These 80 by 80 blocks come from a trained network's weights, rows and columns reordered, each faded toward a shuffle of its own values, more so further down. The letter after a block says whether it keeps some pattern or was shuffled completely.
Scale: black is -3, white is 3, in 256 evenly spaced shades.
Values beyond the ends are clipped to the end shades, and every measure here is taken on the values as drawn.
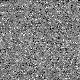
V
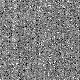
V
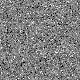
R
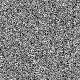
V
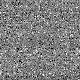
V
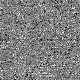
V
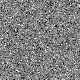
R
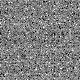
V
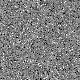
R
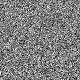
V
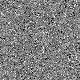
R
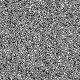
R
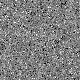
R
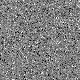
R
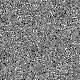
R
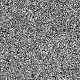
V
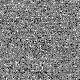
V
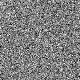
R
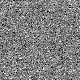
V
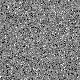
R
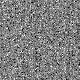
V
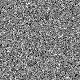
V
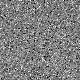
R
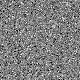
R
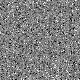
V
